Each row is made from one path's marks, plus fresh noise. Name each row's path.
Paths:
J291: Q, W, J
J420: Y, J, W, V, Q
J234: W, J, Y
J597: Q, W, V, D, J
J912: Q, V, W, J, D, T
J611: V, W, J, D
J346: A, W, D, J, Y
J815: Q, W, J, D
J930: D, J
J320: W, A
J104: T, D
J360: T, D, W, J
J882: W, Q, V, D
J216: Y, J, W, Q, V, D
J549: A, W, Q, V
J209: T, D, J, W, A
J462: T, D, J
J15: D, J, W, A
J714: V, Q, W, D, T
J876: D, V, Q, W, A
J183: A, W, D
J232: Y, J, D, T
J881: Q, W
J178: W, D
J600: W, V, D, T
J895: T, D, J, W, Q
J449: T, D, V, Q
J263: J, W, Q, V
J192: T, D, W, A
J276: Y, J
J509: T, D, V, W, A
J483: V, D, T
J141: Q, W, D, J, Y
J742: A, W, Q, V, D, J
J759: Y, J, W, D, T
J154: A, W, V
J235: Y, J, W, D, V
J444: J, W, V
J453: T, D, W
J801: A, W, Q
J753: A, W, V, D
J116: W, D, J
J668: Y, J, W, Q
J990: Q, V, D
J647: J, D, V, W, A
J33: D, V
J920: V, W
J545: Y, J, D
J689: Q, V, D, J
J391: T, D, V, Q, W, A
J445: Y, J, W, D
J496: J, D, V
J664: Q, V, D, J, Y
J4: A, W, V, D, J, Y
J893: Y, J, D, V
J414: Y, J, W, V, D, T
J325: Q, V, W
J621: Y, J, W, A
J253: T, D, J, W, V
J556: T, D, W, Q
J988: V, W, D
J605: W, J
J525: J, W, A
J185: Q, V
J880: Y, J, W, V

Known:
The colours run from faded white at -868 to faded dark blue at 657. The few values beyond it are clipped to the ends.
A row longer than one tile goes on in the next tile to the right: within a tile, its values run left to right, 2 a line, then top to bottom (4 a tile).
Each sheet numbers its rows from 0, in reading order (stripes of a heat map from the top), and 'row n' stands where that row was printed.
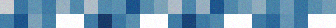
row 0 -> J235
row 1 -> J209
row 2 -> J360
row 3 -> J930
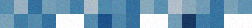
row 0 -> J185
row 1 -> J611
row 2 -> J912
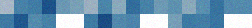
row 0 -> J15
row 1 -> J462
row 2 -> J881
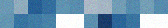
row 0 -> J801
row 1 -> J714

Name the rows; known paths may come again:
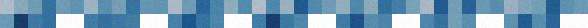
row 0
J912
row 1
J178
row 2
J753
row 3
J360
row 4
J462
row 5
J234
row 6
J815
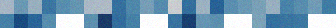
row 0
J453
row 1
J391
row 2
J759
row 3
J325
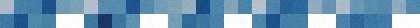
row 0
J15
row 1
J209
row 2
J549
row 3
J647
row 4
J988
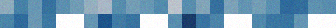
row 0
J930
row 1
J449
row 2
J253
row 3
J320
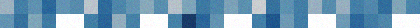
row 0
J668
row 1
J893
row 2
J509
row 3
J235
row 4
J444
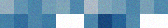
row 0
J33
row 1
J600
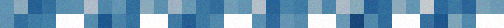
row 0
J801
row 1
J611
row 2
J183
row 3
J880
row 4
J742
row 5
J346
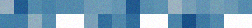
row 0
J276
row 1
J291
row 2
J483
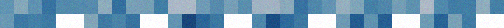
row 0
J881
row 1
J185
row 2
J714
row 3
J556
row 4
J689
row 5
J420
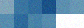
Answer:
J525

